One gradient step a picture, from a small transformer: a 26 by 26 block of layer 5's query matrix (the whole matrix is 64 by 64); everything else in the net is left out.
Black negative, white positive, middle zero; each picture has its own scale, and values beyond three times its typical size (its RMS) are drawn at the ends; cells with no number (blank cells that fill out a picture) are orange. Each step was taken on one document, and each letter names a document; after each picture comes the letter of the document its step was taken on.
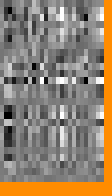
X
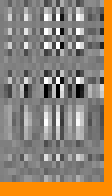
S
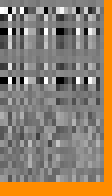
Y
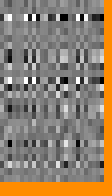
X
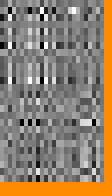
Y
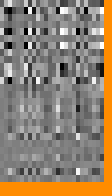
X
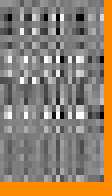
S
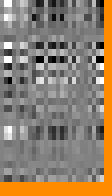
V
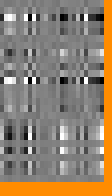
X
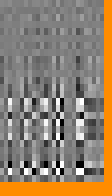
S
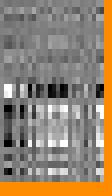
V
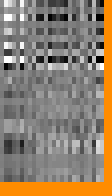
V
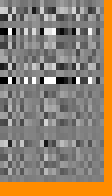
Y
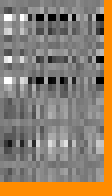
V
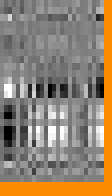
V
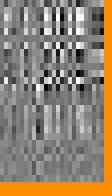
S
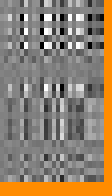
S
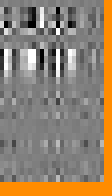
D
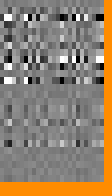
X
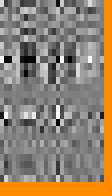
D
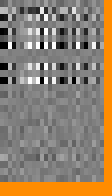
Y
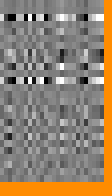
X
